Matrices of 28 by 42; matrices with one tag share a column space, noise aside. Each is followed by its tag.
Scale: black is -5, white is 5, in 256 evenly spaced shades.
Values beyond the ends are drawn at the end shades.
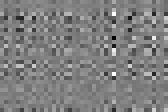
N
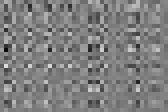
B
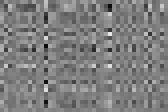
B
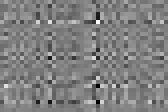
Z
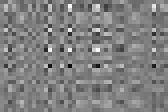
B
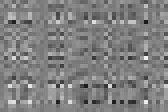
Z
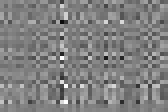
Z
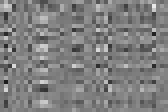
B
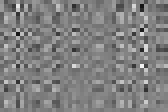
B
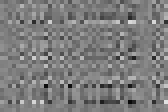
Z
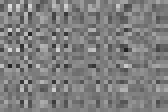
B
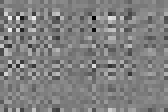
N
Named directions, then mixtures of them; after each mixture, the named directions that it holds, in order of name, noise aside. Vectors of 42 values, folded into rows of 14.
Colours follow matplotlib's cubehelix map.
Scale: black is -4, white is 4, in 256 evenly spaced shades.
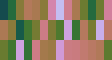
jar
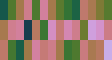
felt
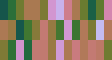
jar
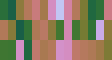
jar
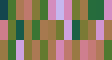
jar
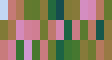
jar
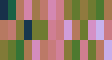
felt, jar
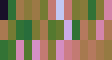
jar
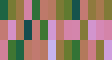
felt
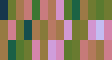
felt, jar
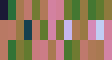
felt, jar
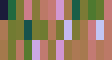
felt, jar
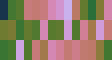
jar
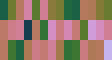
felt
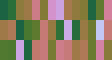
jar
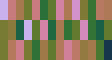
felt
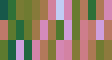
jar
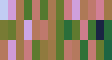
felt, jar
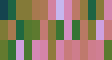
jar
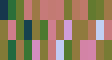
felt, jar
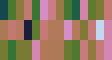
felt, jar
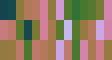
felt, jar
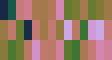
felt, jar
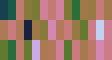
felt, jar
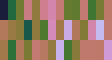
felt, jar
